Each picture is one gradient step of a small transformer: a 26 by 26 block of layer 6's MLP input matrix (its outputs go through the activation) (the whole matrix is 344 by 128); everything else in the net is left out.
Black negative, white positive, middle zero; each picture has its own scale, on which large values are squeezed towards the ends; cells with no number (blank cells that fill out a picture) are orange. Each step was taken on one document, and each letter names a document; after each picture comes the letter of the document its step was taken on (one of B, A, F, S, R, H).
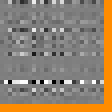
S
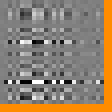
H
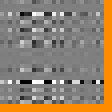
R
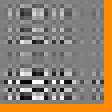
H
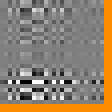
H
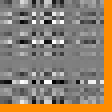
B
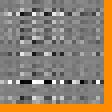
R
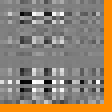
R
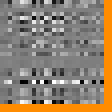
B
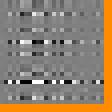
H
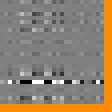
R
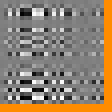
H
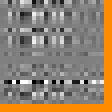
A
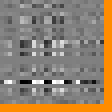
B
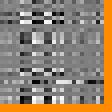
R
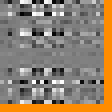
B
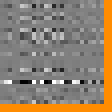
B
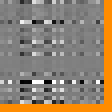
R
